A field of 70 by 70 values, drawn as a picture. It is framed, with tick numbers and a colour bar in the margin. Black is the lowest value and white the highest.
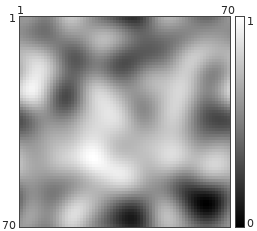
Average level on the scale: 60%. Roughest part: bottom right. Ninth with the highest average: centre.
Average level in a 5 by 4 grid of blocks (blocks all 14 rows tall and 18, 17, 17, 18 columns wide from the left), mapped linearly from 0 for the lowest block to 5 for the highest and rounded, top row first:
2213 | 3233 | 2442 | 3543 | 3320
